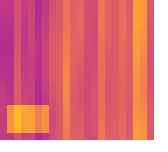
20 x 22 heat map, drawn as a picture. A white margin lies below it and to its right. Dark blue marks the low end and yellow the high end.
Odd patch: higher, in the bottom left. Grain: streaks running down. Roughest part: bottom left.
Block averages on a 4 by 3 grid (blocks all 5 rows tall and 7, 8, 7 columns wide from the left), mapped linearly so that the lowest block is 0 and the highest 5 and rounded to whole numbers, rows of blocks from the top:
0 3 4 / 0 3 4 / 0 3 4 / 5 3 4
